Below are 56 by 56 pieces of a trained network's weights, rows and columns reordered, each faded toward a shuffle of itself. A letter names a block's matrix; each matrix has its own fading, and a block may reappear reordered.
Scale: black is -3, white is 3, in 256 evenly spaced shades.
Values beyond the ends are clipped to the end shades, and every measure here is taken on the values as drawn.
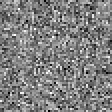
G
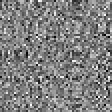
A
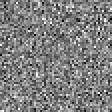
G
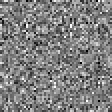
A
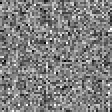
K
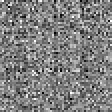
K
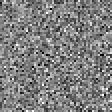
G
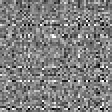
A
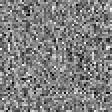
G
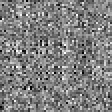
K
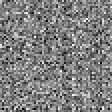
K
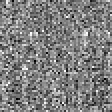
K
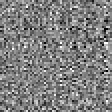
A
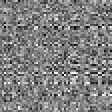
A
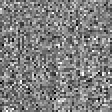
K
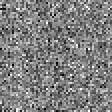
K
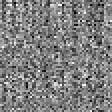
K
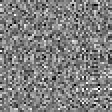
A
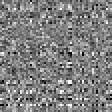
A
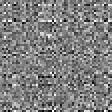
A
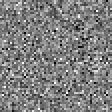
G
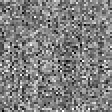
K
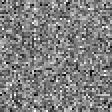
G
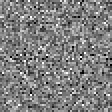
G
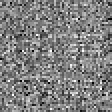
K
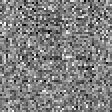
K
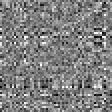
A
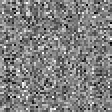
K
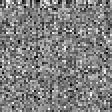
K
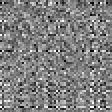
A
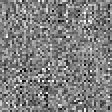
A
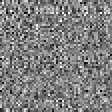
A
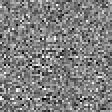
G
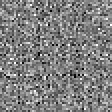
K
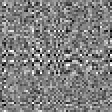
A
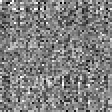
K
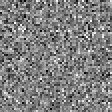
G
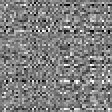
A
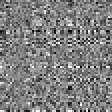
A
